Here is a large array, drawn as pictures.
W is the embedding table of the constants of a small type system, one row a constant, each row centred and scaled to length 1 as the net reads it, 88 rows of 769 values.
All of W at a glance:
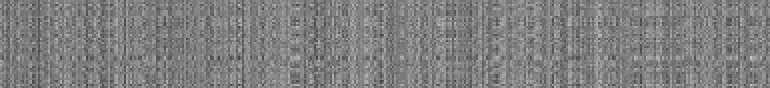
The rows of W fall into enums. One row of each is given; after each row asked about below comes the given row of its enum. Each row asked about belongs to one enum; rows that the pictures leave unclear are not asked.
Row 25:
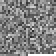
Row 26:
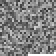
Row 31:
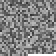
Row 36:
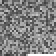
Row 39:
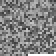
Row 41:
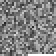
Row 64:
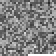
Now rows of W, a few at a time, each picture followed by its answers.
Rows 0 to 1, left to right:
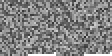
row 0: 31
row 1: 26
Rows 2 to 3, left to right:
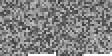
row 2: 39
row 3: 36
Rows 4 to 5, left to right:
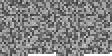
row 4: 31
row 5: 31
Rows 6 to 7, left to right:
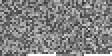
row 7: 25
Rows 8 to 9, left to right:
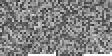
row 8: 26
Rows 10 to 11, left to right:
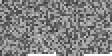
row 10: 36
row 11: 31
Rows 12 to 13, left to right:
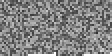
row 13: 36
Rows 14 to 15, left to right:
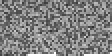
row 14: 36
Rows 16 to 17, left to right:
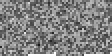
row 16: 64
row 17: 39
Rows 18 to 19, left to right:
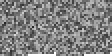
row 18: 41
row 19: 39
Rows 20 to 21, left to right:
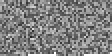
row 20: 25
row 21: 31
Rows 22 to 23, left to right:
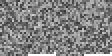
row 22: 26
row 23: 39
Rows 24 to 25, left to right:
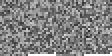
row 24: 39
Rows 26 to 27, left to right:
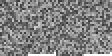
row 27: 36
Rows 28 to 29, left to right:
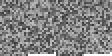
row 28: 39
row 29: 36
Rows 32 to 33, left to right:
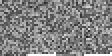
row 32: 36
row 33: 25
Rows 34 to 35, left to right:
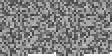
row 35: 31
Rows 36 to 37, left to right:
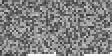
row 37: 31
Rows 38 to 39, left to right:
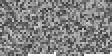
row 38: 26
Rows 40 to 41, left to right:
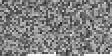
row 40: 36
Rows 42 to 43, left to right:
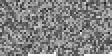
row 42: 26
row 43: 64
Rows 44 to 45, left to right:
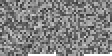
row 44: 26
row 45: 31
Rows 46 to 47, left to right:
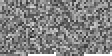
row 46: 25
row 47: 26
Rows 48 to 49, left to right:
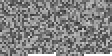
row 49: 39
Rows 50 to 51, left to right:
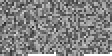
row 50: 41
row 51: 31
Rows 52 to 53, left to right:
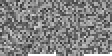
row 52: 26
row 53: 31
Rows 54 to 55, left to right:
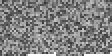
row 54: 36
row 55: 39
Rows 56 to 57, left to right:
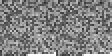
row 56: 36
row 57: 36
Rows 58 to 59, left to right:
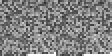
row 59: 36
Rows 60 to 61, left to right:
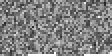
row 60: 41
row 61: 64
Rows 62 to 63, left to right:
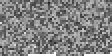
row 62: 64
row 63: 39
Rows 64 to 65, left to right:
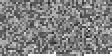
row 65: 25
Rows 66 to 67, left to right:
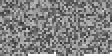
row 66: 39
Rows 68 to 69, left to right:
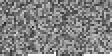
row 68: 41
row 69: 36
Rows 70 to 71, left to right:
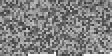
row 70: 39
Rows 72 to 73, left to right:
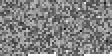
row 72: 39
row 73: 64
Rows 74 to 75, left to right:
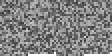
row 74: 39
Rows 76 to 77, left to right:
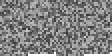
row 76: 39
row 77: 31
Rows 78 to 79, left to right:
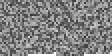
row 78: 31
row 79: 26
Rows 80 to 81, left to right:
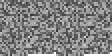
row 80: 31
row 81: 31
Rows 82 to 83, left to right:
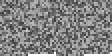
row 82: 39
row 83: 31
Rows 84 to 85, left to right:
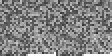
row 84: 36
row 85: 36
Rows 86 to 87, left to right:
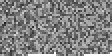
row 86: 41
